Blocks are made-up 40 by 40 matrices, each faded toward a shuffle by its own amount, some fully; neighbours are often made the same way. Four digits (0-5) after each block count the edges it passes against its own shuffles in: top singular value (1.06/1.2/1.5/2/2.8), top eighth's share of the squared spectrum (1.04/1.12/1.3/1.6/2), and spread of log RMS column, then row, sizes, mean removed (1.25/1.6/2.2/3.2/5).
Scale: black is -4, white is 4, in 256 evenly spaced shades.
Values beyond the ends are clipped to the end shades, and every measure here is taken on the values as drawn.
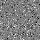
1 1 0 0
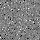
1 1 0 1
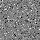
0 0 0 0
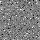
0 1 0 0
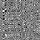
4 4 2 2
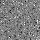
0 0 0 0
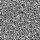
0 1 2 0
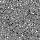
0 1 0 0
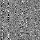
2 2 3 0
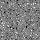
0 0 0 0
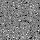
2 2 0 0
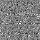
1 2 0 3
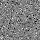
0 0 0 0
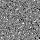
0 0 0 0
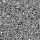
0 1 0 0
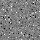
1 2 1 1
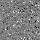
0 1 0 0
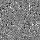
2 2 1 1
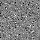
0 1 1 0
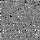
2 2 2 1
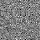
3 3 1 1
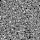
2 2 0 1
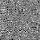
3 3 0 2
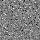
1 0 0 0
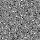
1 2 0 0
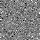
2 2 1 0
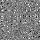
3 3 1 1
